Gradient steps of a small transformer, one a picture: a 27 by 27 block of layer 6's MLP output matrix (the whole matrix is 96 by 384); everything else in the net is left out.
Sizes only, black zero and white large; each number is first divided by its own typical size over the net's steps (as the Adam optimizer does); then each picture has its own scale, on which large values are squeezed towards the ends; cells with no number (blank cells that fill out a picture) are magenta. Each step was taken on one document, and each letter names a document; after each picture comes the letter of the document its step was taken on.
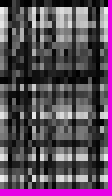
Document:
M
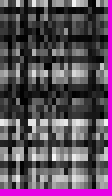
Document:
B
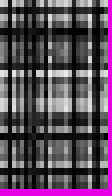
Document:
M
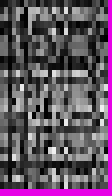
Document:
B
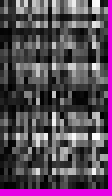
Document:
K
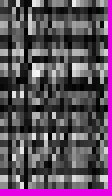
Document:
B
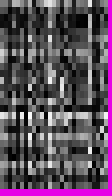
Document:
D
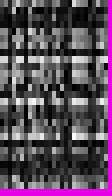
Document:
B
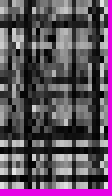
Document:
M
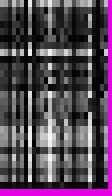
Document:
D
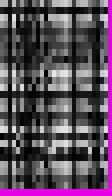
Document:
M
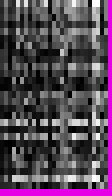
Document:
K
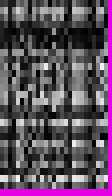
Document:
B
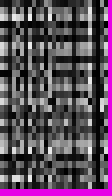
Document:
D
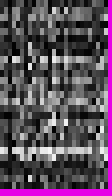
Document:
B
